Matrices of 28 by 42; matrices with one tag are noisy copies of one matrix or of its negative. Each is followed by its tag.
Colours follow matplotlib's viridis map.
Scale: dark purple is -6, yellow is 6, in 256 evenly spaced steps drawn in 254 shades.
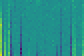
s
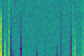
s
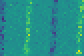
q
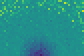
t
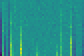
s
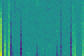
s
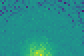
t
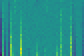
s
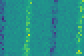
q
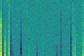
s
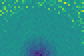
t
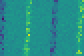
q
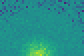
t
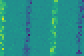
q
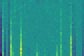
s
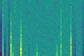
s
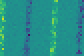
q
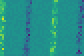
q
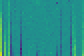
s
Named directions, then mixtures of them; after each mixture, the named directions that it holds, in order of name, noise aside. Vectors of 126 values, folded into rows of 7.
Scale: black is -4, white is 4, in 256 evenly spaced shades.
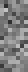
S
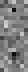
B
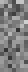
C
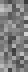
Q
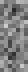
B, C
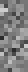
Q, S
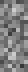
B, C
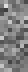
S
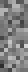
C, S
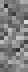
C, S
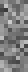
S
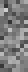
S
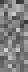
C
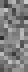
B, S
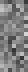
Q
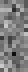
B, Q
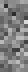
C, S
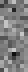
B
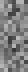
C, Q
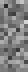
C, S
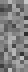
Q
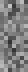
C, Q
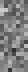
Q, S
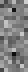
B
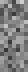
C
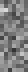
Q, S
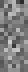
C, Q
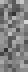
C
